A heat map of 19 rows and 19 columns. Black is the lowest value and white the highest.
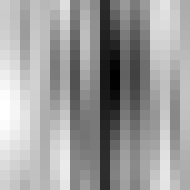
The grain runs up and down. The ninth with the lowest average is the centre. On average the colour sits 60% of the way up the scale.
